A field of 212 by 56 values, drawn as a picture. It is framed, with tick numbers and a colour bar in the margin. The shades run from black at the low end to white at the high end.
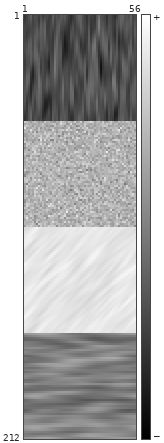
The table splits into 4 rows of 1 panel. Panel 1,1: low, streaked downward. Panel 2,1: high, fine-grained. Panel 3,1: very high, slanting up to the right, faint in contrast. Panel 4,1: middling, streaked across.
